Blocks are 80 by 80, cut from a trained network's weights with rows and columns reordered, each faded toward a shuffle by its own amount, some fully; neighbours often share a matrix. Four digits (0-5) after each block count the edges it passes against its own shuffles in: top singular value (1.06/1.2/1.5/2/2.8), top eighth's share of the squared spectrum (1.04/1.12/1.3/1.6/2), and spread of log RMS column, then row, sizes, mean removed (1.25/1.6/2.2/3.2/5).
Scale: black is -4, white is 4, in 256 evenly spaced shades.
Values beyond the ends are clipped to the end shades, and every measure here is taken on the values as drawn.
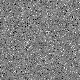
0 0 0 0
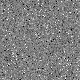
0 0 0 0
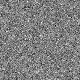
0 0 0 0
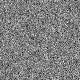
0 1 0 0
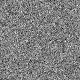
0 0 0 0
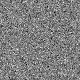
0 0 0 0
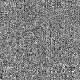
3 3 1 1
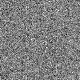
2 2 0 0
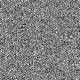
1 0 0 0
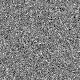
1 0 0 0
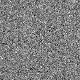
1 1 0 1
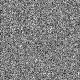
1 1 0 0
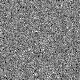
1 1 0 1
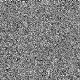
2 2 1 1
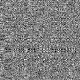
4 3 0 2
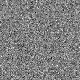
3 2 0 0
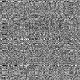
4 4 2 3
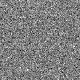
2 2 0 0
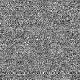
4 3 1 2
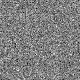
2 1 0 0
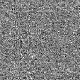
3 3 1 1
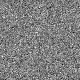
1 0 0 0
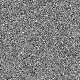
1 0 0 0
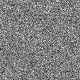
2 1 0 0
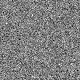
1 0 0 0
